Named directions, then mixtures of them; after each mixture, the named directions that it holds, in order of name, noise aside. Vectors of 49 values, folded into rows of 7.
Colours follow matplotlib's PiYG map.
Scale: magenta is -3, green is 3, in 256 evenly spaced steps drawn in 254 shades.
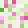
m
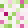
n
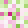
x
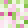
x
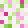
n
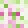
m, x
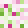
m, n, x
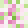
x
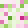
m, n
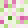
m, n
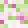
m, n, x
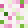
n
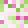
m, n, x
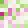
x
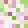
m, x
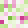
m, n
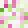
m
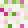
m, n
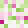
m, n, x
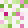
n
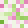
m, n, x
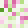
m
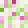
m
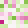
m, n, x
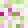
m, x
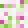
m, n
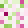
n
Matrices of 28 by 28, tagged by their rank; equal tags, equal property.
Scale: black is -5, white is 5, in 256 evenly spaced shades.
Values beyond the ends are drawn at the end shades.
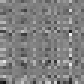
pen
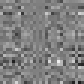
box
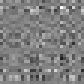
box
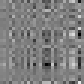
pen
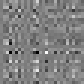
box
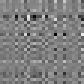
pen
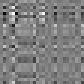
pen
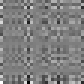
pen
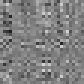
box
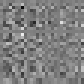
box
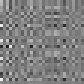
pen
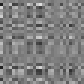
pen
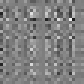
pen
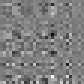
box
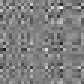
box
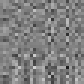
box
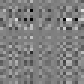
pen
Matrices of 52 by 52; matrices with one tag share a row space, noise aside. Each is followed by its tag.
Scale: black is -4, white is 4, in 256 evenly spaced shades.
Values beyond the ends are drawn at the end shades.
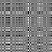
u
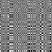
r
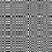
u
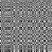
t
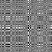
u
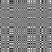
r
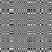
r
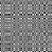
t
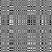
r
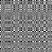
t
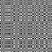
t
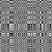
r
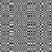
r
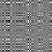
u
